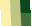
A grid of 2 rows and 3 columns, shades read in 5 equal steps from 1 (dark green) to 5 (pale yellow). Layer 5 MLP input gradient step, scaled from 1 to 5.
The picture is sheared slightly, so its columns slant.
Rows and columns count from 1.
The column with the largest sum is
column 1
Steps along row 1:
down down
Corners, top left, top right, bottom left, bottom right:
5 1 5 2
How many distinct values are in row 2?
3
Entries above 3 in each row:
2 2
